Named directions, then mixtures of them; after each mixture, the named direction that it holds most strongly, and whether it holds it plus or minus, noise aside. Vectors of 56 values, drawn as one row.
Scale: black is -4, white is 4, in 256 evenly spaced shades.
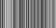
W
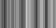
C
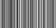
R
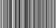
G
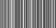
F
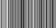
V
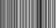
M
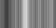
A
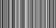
G, minus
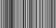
F, minus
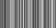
F, plus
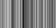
A, minus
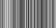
W, plus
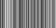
W, plus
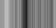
A, minus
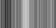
A, plus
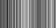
M, plus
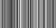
R, plus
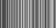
V, minus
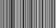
F, minus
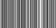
M, minus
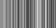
M, minus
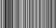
W, minus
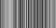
W, plus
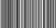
R, plus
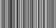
R, plus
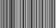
F, minus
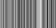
M, minus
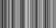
C, plus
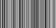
W, plus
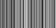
F, minus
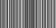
V, minus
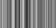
G, plus
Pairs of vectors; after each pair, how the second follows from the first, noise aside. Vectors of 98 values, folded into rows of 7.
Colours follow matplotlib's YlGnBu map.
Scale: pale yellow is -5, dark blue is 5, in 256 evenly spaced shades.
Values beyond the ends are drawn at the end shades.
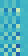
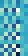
scaled up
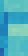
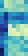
scaled up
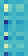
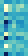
scaled up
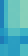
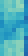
wrapped around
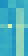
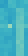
shrunk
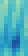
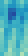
reversed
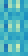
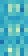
reversed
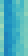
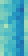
reversed
